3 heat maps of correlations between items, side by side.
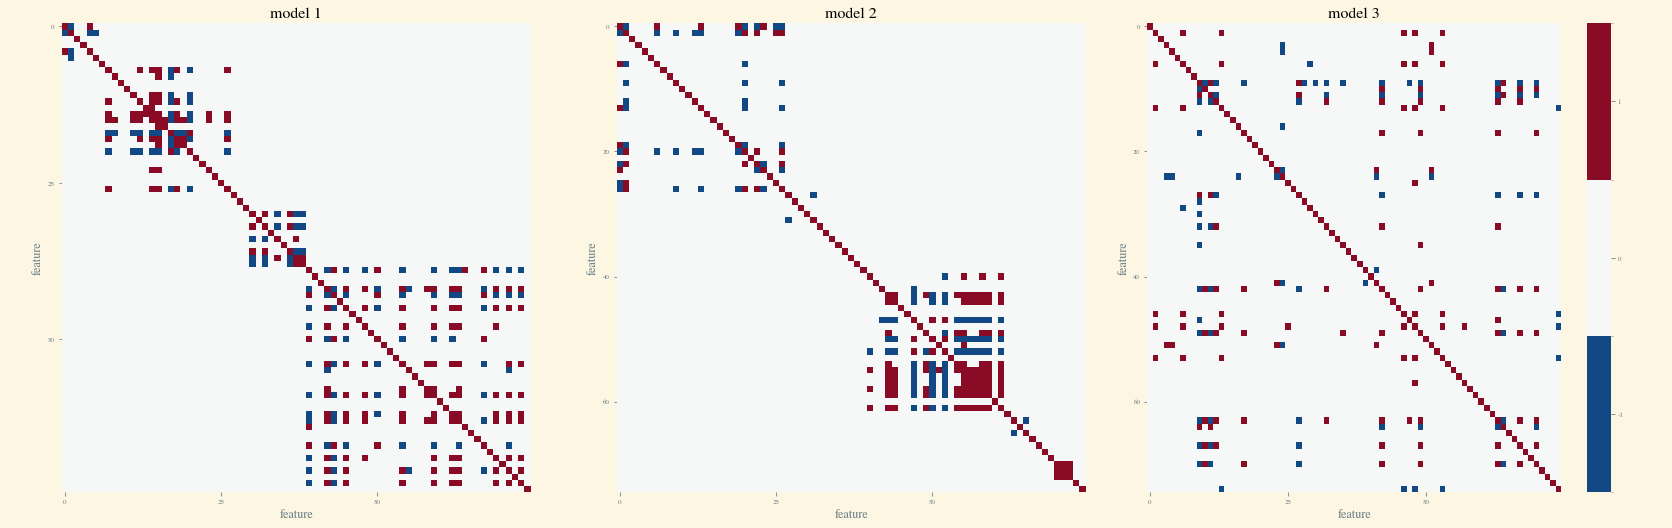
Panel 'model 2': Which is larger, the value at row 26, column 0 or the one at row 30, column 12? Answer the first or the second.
the second
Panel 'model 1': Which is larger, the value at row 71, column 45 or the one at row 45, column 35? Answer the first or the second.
the first
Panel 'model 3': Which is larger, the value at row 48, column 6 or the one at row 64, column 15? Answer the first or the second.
the first
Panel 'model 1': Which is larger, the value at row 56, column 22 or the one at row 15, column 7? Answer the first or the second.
the second
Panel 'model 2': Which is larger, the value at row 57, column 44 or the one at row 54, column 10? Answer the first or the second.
the first
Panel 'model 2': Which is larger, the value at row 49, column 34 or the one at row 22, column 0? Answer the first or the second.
the first
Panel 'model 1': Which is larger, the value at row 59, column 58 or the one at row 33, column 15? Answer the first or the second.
the first
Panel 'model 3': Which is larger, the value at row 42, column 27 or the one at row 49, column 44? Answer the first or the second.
the second
